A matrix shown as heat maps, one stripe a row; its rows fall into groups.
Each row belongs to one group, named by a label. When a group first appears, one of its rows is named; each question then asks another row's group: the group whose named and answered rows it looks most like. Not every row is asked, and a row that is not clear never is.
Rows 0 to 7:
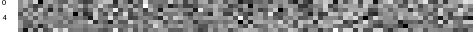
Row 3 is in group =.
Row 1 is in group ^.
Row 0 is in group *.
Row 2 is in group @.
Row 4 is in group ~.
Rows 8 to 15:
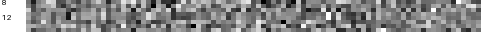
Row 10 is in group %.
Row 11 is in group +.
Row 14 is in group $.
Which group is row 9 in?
@
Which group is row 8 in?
@
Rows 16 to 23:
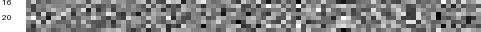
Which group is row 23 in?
@
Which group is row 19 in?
*
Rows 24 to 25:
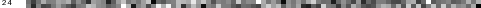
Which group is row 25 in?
%
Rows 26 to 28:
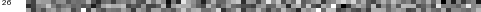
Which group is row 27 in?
@
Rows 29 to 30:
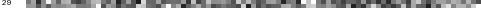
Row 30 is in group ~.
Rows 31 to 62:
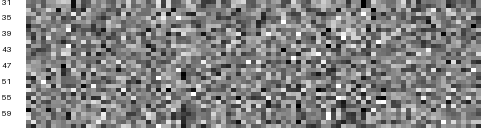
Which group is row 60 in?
+
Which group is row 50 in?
%
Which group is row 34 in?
$
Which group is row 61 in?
~
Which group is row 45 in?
@
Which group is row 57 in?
~
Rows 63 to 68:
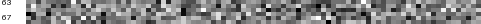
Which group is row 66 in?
%
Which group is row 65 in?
~
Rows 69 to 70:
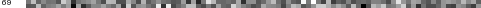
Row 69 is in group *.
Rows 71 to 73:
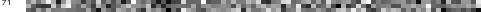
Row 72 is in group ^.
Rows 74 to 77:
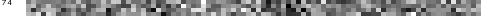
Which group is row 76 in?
@
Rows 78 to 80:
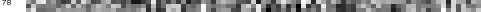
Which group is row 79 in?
~
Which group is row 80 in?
~
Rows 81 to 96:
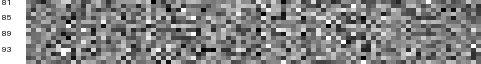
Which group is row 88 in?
^
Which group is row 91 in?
^
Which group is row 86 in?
+
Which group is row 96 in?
$
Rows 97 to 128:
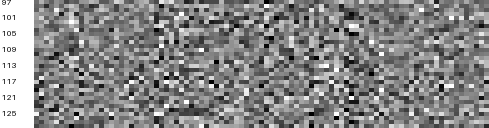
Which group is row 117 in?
%
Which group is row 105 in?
@
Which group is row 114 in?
+
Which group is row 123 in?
%
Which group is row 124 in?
^
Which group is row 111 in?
^
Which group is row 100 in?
@
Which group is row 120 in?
*
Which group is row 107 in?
$
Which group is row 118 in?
@
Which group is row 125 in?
+
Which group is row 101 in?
~
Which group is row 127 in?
@
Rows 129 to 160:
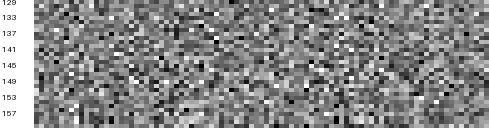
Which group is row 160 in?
~
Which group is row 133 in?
+
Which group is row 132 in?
@
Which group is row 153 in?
*
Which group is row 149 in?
%
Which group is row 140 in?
+
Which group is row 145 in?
$
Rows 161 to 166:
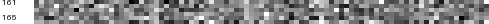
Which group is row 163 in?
+
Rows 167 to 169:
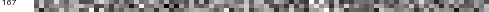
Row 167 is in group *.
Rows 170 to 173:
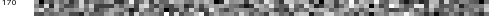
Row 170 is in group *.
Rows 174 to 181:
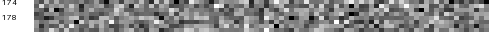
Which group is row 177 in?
@
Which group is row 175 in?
*
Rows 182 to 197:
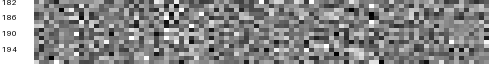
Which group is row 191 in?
%
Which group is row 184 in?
@
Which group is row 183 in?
$
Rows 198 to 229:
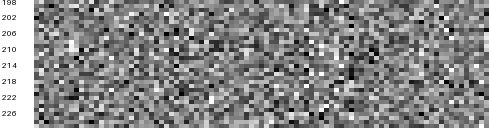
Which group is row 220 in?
+
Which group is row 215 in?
~
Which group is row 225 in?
*
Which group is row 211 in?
*
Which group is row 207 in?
~
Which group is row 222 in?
$
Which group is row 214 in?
@
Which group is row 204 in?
*
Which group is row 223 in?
~
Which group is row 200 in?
=
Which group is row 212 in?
+
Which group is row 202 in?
@
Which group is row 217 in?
@
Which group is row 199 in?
^
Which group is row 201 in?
%
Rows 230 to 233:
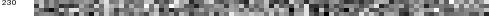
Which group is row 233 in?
=
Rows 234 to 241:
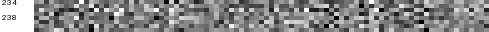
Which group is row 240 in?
=
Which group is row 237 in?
*
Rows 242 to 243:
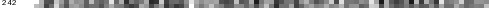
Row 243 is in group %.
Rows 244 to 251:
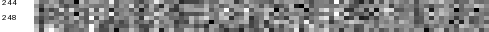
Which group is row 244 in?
+
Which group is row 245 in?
@
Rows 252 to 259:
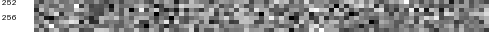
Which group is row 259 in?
*
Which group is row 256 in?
^
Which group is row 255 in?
@
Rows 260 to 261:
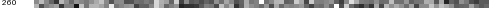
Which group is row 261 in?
+
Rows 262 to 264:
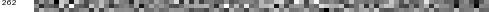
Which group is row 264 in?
=
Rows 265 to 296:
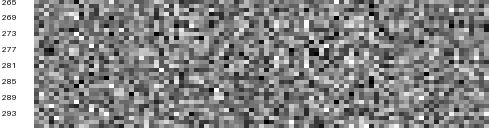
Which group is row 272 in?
=
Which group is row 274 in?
$
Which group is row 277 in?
^
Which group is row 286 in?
+
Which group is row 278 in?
^
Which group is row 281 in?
=
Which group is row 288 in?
*
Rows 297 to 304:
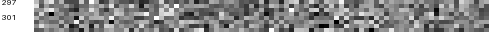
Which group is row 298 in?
%
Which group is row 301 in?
+
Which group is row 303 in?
=
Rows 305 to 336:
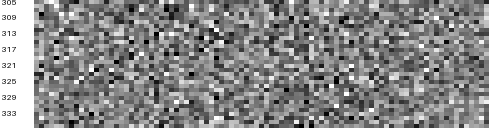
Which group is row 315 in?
*
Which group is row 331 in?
+
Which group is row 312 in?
@
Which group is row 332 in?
$
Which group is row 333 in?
=
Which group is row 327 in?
*
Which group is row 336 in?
@
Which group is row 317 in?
$
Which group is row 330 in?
~
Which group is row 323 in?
%
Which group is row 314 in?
$
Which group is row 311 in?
~
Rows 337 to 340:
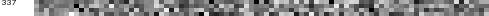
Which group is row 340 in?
$
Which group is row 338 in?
+
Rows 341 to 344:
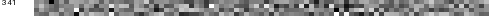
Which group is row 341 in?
^
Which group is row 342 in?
~
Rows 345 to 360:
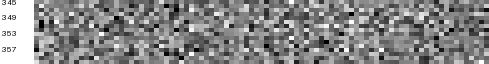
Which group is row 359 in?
%
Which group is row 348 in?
*
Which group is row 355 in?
=
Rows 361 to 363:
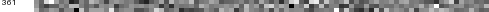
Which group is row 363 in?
+
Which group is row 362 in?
^
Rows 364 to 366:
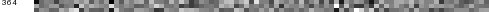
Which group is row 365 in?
+
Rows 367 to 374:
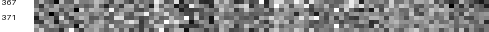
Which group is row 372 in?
%
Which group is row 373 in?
+
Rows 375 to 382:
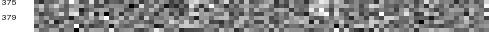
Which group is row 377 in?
*
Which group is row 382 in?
+
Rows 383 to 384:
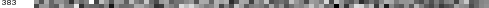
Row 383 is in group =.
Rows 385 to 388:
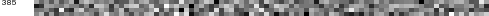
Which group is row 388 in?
~
